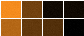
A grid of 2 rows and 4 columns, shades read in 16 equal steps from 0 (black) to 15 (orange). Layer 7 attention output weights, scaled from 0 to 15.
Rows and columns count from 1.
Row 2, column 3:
5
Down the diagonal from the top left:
15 6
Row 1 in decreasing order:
15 7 1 1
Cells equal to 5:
1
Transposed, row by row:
15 11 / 7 6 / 1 5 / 1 0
